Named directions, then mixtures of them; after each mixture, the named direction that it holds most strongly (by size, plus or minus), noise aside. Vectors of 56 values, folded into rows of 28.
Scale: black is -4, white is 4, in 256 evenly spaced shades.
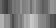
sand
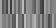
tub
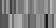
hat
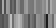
hat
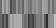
hat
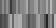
hat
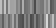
sand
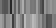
tub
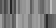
hat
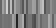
tub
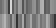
tub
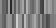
tub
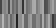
tub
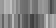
sand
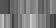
sand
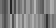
hat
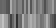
sand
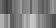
sand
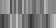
sand
